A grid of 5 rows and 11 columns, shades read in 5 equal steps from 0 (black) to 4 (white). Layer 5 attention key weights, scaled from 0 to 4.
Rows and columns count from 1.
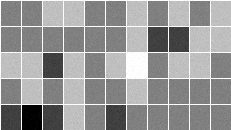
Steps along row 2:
same same same same same up down same up same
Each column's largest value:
3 3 3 3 2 3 4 2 3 3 3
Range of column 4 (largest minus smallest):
1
